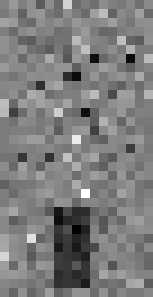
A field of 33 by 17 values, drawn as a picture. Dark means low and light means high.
Average level on the scale: 50%. Odd patch: lower, in the bottom middle. Ninth with the lowest average: bottom middle.
